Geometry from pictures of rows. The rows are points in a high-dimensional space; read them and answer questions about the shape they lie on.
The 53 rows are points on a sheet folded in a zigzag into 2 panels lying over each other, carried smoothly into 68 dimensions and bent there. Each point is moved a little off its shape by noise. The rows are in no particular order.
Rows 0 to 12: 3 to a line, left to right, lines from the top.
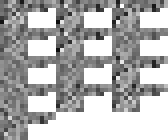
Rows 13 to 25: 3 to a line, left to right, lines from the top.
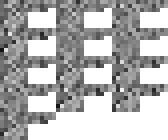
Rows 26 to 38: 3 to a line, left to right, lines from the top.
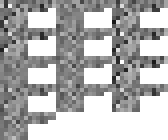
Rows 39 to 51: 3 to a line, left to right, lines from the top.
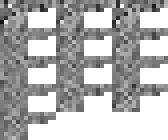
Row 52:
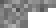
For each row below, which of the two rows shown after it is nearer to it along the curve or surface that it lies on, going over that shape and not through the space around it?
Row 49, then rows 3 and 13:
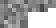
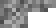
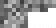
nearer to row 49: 13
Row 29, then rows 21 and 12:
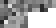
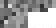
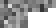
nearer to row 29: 12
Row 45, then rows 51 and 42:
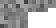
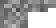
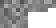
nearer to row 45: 42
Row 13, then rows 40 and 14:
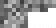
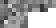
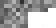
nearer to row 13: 40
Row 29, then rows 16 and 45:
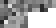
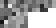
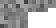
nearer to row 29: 16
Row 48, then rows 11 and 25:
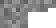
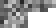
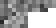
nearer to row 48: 25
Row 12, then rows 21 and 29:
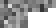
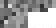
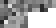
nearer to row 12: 29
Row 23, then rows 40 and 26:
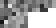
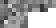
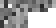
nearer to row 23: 26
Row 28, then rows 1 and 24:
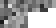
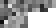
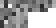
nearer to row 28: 1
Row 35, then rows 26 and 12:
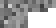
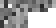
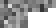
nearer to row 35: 26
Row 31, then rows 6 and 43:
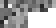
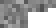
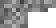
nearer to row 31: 43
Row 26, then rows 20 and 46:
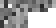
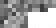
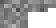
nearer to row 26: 20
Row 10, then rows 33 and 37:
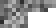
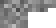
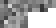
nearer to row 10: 37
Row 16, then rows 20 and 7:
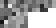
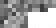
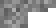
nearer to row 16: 20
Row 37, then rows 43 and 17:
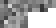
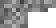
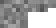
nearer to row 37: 17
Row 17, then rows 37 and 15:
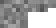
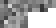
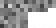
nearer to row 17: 37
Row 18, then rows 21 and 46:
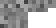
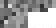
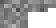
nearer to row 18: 21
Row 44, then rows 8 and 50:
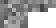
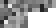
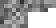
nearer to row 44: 8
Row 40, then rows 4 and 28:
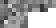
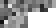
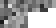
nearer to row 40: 4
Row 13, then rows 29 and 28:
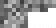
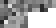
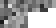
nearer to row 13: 29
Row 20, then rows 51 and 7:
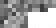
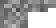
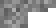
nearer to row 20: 51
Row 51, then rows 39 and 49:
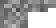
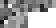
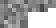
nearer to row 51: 49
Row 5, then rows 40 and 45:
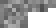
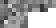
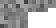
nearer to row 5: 40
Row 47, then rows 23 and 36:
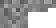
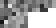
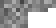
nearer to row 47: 36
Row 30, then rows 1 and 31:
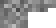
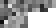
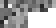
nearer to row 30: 1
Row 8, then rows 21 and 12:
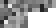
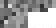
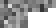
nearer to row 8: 12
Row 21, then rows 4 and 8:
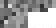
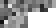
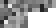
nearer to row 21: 4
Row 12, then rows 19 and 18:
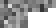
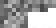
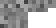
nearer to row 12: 19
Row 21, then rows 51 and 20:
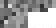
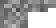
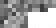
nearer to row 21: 20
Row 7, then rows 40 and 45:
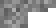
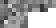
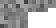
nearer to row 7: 45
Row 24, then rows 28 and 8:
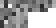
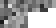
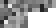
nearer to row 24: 28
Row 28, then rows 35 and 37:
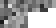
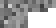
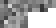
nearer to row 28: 35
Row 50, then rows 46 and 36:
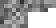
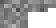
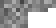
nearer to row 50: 36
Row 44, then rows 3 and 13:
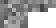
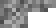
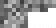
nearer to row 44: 13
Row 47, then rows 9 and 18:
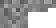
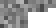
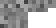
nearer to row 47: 18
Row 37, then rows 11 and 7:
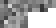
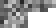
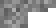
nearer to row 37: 11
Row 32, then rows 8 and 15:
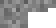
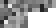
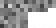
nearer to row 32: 15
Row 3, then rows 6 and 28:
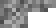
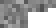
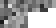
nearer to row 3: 28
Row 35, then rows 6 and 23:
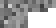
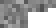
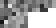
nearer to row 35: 23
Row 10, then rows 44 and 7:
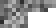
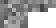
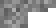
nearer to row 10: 7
